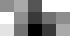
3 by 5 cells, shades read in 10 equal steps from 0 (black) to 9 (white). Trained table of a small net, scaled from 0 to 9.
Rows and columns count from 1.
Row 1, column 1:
5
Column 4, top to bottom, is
9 4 2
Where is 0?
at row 3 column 3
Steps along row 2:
down down up up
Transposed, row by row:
5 9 8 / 6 5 4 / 3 2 0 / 9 4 2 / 9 5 6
